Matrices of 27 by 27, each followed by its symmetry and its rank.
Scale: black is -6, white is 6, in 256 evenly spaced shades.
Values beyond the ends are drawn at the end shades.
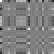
symmetric, rank one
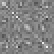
symmetric, rank five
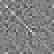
symmetric, rank five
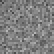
symmetric, full rank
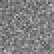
symmetric, full rank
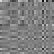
neither, rank two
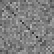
symmetric, full rank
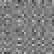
neither, rank three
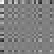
symmetric, rank one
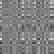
neither, rank two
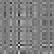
neither, rank two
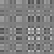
symmetric, rank one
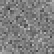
symmetric, full rank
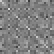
symmetric, rank five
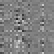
neither, rank three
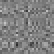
neither, rank three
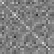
symmetric, rank five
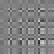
symmetric, rank one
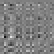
neither, rank two
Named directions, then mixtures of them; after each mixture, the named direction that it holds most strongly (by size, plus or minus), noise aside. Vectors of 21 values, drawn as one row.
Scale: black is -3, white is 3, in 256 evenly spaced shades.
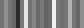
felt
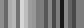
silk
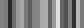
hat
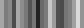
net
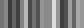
felt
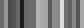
silk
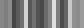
felt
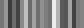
felt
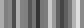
net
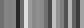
felt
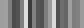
felt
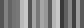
hat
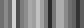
net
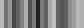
net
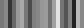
hat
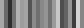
hat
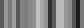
net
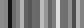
hat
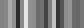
felt
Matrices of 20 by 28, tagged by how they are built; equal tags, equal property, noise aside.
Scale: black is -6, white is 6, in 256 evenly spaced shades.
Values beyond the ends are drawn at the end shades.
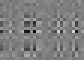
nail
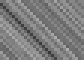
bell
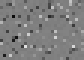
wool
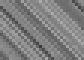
bell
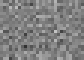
nail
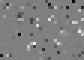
wool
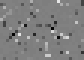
wool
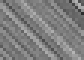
bell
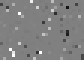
wool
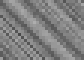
bell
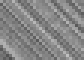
bell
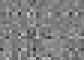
nail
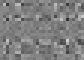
nail
